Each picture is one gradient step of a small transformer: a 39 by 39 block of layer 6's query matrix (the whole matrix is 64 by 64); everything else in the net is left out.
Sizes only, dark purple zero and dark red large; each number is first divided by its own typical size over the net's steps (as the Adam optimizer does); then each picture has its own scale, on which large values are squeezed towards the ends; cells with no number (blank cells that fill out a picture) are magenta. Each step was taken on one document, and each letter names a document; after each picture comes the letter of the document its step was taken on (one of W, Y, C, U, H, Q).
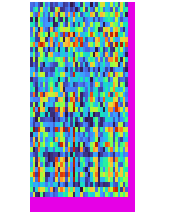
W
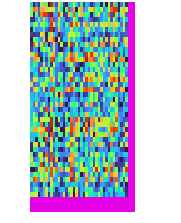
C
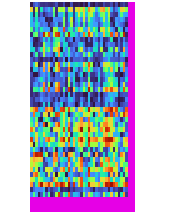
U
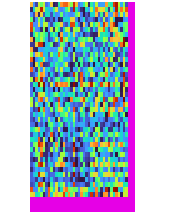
W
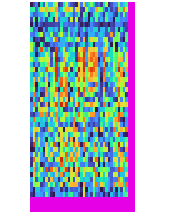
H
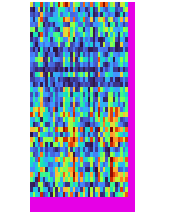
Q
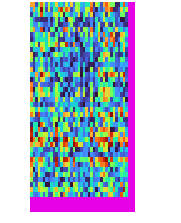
Q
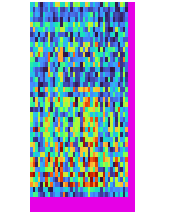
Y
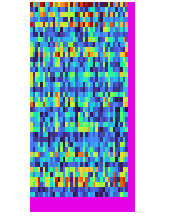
Y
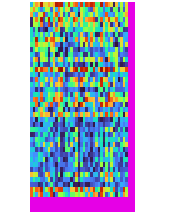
C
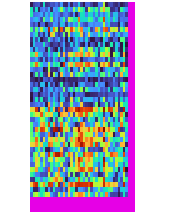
U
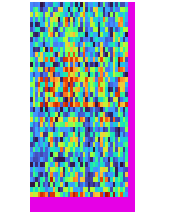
H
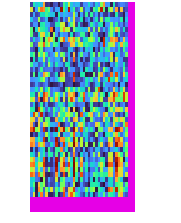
W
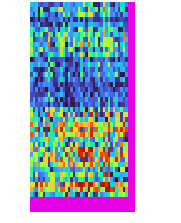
U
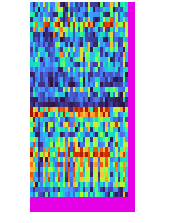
U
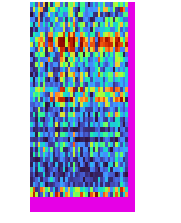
W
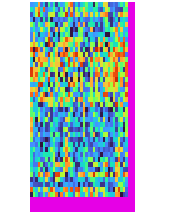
H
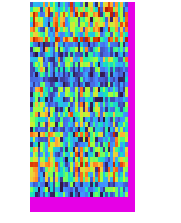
C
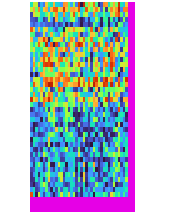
H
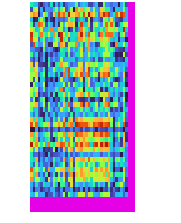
U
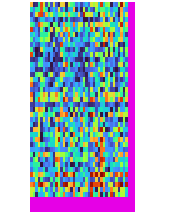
Q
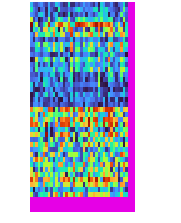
U
